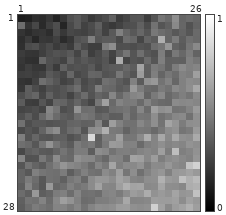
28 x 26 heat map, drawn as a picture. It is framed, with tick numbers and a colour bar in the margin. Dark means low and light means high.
The ninth with the lowest average is the top left. No row or column stands out. The bottom right is the ninth with the highest average. Neither half mirrors the other. The histogram is bell-shaped. There is an overall slope up to the bottom right.
